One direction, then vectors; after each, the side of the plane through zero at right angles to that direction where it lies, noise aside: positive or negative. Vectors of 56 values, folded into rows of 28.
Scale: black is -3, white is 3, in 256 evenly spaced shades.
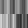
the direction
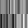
negative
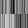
positive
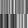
negative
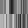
positive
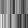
positive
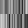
positive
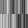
positive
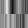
positive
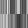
positive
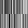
negative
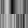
positive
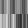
positive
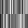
negative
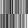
negative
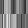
positive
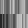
negative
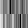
positive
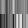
negative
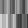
positive
